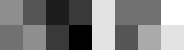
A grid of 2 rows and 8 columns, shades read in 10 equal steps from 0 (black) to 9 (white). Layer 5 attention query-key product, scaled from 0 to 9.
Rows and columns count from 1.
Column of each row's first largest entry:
8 5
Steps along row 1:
down down up up down same up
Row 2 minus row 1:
-1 2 1 -2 0 -1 2 -1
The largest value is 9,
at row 1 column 8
